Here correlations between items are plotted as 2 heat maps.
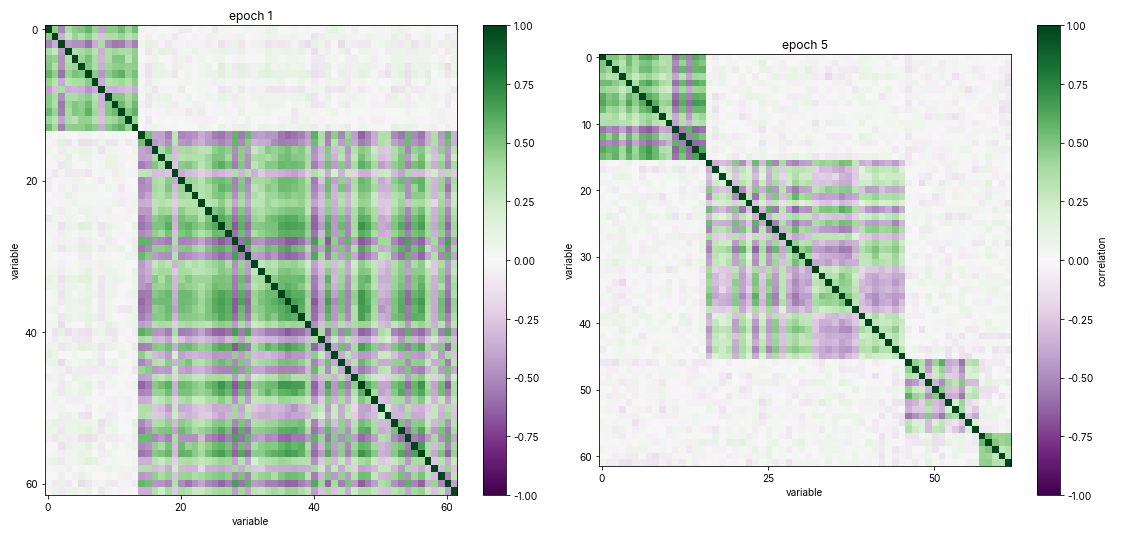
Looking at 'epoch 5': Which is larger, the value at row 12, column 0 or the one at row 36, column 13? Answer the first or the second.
the first
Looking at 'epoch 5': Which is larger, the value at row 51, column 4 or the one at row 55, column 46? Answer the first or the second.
the second
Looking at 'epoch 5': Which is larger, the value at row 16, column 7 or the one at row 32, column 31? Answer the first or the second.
the first
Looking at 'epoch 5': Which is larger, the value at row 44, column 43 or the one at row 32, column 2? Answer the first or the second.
the first
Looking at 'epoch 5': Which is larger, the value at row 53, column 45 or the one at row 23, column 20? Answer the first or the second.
the second
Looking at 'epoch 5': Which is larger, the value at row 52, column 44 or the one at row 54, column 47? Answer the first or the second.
the first
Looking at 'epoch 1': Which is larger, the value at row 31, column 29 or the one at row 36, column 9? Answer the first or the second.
the first
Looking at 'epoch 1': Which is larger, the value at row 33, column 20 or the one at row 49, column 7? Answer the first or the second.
the first
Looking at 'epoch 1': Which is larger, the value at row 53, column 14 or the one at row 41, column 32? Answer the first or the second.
the second
